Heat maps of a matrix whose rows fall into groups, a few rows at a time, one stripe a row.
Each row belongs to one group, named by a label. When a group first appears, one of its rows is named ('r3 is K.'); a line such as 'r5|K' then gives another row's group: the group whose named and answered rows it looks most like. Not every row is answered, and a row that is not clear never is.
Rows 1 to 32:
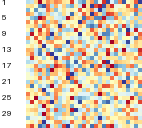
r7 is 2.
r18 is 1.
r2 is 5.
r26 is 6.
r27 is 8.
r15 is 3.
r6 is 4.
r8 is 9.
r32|5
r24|4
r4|5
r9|6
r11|9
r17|5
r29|8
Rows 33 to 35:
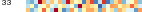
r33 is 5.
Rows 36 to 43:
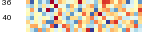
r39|5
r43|5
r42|3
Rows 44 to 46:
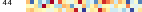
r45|8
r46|4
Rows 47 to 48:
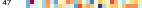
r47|3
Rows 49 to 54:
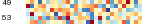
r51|1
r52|3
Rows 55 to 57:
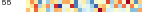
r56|2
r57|4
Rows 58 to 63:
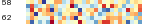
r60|6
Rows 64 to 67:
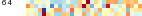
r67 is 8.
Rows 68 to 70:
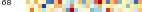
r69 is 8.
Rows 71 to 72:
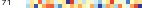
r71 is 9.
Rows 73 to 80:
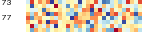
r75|5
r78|1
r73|6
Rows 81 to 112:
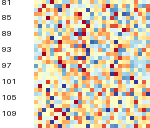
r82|4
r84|2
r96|1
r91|1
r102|3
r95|9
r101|9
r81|8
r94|4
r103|5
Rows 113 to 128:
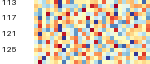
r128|3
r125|3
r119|6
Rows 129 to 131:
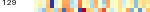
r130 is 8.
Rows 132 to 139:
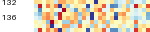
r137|8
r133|6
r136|1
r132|1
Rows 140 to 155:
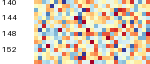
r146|2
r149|4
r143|5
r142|9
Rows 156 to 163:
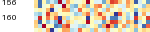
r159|9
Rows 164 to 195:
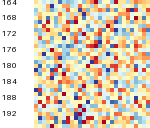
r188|9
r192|9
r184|1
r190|2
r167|9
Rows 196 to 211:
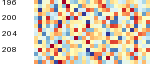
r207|8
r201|6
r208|6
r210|5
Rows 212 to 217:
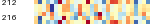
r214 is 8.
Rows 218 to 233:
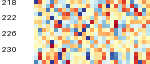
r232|6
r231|6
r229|8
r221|5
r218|3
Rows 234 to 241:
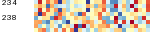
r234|6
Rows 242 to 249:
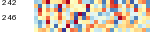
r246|9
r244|6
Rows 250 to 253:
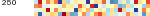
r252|9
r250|6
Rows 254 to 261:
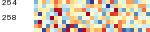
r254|1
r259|3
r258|8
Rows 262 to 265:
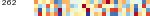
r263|9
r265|6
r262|4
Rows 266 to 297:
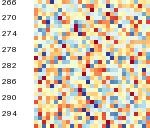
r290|6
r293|9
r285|4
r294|6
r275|4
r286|6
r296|4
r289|2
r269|4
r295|1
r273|5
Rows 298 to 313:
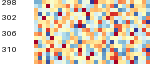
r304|9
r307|8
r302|4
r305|9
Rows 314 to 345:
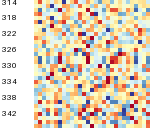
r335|5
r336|1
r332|8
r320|8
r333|5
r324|4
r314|3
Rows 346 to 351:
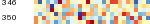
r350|2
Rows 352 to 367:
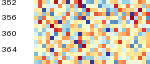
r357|6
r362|9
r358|8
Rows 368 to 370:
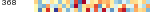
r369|5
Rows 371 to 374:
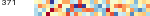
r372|9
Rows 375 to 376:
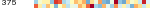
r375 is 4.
